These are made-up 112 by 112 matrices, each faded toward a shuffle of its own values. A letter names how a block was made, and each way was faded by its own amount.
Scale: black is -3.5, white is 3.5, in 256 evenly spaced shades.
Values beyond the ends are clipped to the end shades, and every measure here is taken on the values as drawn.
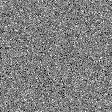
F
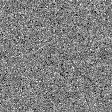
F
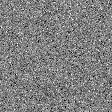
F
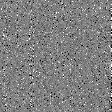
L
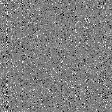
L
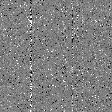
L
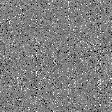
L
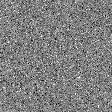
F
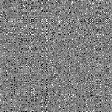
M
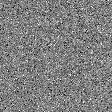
F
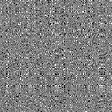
M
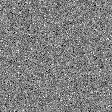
F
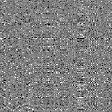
M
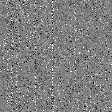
L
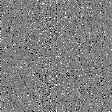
L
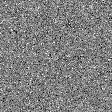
F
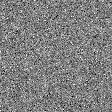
F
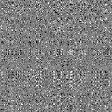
M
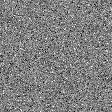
F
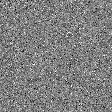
F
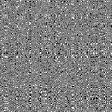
M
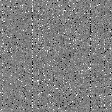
L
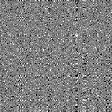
M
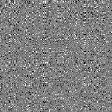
M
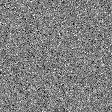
F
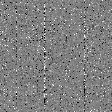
L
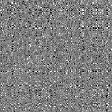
M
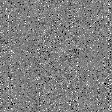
L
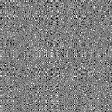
M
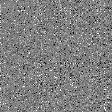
L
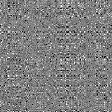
M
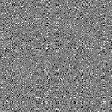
M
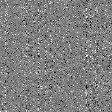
L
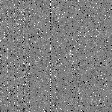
L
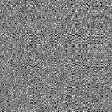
M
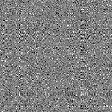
M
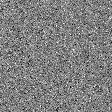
F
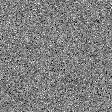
F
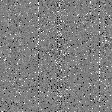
L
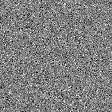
F
